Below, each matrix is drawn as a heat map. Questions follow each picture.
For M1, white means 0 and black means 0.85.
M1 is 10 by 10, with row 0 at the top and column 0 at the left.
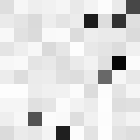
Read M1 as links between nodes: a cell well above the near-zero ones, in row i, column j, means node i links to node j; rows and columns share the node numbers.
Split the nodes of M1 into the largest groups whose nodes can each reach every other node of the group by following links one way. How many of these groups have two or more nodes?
0
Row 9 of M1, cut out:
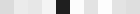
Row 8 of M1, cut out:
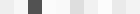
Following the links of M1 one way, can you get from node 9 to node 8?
yes
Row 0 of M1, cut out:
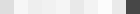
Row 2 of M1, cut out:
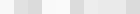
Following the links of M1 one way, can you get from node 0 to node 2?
yes
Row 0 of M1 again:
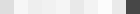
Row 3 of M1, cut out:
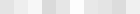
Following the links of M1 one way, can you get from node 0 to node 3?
no
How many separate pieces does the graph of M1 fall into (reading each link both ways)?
3
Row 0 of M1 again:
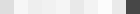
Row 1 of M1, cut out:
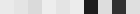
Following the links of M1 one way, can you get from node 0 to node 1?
no
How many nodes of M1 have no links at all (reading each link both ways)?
1
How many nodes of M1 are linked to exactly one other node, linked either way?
5
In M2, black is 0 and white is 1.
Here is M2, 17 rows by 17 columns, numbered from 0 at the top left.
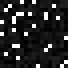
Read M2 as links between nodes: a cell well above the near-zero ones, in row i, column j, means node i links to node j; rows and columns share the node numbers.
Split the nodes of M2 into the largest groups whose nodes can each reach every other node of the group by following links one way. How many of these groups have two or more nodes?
3
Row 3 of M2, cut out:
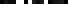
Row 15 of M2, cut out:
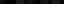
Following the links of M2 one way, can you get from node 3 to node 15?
no
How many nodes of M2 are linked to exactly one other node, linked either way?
8
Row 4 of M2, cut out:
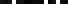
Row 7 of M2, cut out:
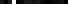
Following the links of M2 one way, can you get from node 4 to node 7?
yes
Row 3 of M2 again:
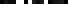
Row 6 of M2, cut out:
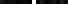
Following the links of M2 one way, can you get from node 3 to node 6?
yes
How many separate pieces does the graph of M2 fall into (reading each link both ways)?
4
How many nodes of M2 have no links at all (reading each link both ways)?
1
